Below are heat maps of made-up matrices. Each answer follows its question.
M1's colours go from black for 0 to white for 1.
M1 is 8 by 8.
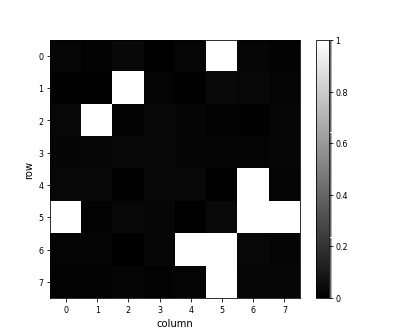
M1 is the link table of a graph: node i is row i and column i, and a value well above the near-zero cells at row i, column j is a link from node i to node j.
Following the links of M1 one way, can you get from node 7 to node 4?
yes
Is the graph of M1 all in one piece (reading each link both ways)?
no
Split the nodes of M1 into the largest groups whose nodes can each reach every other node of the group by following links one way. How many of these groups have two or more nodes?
2
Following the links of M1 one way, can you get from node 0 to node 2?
no
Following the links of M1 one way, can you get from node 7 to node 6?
yes
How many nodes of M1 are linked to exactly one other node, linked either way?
5
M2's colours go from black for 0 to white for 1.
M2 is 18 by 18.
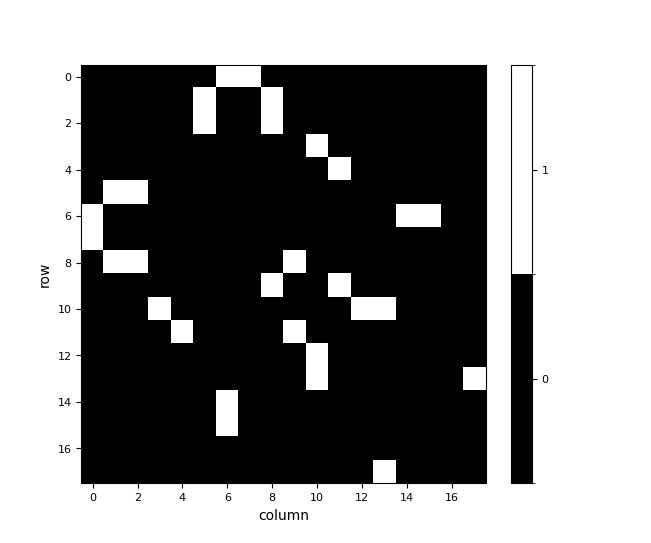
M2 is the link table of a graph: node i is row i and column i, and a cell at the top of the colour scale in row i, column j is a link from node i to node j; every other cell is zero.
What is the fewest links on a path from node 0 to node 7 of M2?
1
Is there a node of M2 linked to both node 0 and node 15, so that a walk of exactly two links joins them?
yes
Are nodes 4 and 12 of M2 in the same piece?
no
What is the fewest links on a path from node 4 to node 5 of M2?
5
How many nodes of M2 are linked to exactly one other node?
7
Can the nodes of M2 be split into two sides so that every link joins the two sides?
yes
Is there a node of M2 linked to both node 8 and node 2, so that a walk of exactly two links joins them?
no
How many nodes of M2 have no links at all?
1
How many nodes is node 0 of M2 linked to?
2
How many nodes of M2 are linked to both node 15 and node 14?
1
